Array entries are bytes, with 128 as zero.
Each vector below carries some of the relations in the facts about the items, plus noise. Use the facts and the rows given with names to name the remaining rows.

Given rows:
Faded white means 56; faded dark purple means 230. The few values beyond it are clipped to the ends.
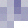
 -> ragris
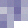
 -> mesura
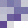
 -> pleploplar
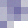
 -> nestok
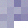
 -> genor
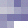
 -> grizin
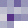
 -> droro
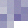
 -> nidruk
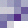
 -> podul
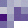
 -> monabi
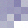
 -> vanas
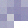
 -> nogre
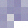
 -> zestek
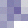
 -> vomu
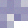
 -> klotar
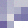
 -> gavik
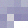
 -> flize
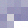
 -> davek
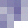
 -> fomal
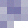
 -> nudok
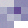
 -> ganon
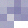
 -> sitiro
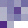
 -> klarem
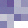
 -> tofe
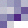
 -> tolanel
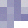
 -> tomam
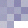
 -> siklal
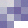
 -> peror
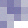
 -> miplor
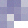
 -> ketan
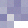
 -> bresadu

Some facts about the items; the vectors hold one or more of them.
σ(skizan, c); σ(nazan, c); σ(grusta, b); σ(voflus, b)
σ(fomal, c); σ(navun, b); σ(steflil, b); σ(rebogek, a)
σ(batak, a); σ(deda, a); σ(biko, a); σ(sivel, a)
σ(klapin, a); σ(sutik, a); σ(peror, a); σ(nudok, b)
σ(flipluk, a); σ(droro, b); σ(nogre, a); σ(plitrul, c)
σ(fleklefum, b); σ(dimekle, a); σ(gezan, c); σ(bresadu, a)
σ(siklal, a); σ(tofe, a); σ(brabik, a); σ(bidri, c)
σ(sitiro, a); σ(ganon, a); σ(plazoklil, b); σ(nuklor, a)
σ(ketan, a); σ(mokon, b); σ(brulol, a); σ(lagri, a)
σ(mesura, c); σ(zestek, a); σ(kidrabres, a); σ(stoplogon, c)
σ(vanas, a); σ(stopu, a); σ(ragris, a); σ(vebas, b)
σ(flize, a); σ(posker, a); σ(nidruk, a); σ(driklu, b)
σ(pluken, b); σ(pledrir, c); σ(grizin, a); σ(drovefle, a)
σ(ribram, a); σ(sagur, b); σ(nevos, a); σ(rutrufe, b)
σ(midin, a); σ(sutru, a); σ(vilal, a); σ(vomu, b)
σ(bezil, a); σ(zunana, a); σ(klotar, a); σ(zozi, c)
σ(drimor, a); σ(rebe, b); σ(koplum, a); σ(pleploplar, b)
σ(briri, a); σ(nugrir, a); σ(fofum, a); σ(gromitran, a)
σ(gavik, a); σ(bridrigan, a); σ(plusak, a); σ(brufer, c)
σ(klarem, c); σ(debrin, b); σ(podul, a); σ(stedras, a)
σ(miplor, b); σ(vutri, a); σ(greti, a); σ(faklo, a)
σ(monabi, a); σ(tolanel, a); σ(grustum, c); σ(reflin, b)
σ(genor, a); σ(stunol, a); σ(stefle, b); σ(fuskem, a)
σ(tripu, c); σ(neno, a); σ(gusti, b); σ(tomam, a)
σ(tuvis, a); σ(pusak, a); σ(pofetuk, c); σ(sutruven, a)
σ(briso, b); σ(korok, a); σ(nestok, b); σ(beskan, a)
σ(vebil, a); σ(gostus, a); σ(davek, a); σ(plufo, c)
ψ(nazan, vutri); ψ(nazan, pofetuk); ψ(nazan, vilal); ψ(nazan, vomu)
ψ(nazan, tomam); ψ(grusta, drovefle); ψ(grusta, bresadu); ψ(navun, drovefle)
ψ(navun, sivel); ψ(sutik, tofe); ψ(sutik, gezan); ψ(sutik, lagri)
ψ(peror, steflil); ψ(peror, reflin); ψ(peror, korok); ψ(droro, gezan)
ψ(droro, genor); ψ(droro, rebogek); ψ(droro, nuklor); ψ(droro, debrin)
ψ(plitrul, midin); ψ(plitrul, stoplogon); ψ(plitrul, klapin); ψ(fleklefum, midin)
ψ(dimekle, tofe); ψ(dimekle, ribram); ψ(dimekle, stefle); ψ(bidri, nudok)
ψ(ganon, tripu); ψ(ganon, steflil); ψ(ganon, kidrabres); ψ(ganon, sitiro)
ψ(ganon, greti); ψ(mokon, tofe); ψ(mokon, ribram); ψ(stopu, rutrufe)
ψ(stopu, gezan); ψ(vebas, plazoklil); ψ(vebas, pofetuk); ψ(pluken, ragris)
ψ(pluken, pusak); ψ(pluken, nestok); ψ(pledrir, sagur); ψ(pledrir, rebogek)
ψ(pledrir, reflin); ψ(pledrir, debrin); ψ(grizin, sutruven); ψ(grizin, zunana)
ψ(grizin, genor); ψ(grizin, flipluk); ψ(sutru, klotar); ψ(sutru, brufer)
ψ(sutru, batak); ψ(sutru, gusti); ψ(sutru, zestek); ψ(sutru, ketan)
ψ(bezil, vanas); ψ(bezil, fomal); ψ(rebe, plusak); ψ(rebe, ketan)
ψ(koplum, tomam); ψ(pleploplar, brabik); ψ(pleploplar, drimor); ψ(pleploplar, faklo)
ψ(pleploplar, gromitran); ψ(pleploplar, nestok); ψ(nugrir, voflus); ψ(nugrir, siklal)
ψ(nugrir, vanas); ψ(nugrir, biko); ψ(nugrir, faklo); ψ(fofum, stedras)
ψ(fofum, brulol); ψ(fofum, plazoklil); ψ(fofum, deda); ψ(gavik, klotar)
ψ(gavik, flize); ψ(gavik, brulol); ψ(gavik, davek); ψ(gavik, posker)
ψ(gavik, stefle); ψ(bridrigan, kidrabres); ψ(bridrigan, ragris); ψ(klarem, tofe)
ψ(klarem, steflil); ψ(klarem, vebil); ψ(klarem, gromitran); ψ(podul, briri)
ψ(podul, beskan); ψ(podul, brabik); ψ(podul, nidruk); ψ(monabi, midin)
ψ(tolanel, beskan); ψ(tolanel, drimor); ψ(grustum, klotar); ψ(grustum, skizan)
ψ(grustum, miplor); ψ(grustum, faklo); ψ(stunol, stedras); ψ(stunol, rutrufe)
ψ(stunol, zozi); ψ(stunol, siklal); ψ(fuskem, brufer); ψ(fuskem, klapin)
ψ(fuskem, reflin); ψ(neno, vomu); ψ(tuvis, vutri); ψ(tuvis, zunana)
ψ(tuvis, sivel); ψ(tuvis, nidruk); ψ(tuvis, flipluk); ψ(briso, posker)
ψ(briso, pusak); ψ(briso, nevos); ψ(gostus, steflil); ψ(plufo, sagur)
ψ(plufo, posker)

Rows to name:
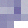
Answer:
pofetuk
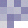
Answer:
stunol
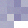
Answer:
biko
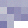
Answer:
sagur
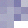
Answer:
bezil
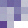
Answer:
grustum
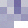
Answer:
bridrigan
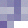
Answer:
bidri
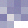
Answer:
drovefle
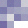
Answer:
sutru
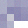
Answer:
vebil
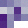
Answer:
plitrul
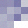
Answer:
nugrir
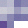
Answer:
pledrir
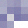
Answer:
klapin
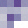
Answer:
gezan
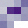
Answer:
steflil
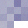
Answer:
nuklor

